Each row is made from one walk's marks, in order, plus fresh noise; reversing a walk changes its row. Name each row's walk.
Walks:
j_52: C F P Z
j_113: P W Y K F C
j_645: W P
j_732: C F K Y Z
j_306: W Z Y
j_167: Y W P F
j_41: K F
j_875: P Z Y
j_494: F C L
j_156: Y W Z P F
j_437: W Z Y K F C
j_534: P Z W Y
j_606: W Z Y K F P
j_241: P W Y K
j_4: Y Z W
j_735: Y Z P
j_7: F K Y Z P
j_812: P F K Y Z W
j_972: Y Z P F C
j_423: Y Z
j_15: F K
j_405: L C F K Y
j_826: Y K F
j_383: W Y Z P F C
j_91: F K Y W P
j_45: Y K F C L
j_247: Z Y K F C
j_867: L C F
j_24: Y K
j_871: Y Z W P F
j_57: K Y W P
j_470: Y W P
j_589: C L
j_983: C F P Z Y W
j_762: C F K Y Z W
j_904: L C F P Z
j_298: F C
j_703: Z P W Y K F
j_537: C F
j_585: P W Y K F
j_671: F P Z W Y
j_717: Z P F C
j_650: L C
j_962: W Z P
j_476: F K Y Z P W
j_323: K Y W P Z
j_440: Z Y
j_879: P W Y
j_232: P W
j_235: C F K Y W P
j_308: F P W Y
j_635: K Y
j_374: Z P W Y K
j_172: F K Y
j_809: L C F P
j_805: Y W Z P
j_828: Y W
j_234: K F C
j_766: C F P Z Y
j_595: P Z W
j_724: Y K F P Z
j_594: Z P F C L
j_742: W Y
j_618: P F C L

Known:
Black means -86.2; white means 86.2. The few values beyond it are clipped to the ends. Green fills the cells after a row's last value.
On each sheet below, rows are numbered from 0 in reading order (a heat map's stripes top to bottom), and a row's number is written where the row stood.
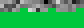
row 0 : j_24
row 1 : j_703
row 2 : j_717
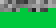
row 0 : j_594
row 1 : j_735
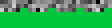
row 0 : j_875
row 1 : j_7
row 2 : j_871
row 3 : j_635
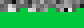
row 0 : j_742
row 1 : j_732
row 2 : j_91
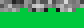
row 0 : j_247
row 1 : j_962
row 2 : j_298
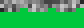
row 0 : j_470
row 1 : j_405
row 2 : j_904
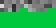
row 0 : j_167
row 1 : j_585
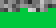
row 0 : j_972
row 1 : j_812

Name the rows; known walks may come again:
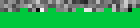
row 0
j_972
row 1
j_15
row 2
j_594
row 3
j_762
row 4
j_595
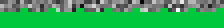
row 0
j_871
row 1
j_167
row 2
j_534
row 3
j_57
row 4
j_24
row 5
j_983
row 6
j_828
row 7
j_45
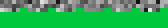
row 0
j_537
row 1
j_879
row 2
j_766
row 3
j_241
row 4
j_867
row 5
j_423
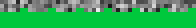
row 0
j_4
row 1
j_585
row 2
j_52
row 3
j_308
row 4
j_962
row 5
j_875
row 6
j_405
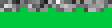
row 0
j_606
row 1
j_826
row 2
j_645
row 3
j_650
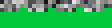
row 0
j_805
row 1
j_306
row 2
j_323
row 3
j_812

